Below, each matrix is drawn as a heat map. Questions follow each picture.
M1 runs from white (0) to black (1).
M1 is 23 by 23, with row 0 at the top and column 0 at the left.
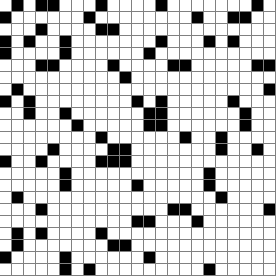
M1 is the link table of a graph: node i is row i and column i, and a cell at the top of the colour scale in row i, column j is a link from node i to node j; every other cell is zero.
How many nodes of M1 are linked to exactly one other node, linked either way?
1
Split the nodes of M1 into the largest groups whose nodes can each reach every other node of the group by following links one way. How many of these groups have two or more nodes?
1
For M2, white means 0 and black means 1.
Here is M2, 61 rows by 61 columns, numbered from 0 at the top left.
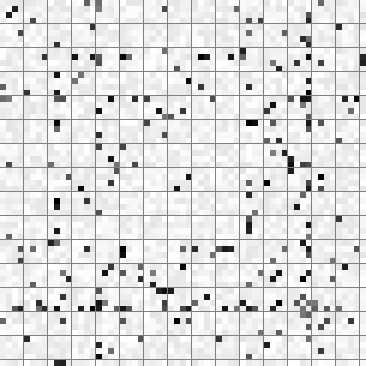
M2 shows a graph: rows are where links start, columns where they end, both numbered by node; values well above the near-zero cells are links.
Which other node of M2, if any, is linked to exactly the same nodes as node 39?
node 2
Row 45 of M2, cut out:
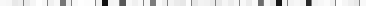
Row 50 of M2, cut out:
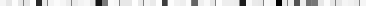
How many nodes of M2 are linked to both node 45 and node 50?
3
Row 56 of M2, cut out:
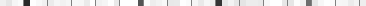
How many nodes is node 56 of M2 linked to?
4
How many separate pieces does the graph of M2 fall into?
1
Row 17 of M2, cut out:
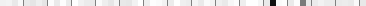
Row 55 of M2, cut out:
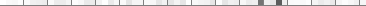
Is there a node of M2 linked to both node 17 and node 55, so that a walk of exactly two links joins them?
no
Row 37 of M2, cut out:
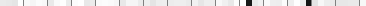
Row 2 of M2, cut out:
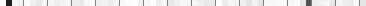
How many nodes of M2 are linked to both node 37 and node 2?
1
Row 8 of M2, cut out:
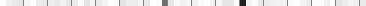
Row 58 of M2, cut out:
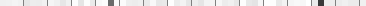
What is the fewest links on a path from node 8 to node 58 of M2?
5
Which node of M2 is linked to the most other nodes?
node 51
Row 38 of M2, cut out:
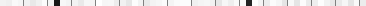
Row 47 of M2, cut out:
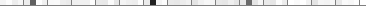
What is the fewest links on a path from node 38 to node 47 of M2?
2
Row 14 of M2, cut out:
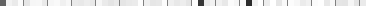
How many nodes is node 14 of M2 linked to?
3
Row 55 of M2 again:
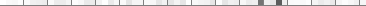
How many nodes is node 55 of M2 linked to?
2
